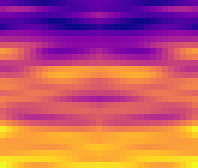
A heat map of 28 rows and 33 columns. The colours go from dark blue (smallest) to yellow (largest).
There are no lone odd cells. The field climbs toward the bottom. It is mirror symmetric from left to right. The grain runs across in streaks.
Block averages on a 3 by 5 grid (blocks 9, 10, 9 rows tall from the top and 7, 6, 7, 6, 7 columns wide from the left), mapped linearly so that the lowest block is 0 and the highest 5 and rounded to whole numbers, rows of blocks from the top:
10001 / 34343 / 55555
